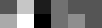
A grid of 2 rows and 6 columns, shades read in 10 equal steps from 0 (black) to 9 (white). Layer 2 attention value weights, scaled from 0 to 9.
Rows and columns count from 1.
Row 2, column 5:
5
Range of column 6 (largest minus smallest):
0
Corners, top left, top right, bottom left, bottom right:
3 3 6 3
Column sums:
9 16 1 8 8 6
